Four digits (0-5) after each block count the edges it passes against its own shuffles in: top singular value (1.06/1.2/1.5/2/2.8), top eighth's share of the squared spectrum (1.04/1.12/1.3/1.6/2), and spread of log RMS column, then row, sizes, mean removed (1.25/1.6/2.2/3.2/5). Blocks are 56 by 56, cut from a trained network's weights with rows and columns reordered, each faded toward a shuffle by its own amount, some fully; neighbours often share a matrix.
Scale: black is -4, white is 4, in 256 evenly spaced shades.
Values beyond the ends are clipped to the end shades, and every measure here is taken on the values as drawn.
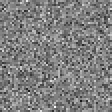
0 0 0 0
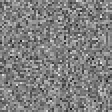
0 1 0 0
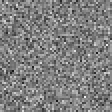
1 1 0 0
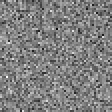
0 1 0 0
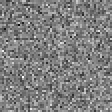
0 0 0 0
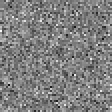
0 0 0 0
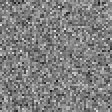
0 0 0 0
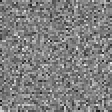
3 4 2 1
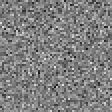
2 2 0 0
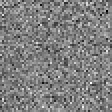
3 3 1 1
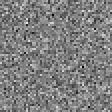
2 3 1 0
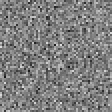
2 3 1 1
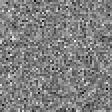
0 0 0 1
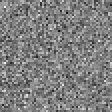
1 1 0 0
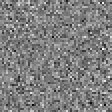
2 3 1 1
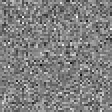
2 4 2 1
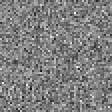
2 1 0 0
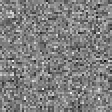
3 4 1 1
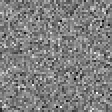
0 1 0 0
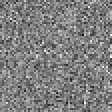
3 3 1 1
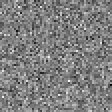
1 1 0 0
